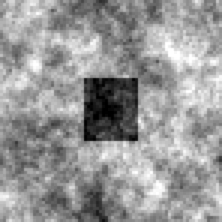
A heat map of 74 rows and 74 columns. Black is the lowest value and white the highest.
Ninth with the lowest average: centre. Odd patch: lower, in the centre. Average level on the scale: 60%.
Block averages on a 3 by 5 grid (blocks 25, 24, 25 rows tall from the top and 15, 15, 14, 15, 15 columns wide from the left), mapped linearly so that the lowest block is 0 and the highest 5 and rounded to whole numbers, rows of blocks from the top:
54345 | 43045 | 43354
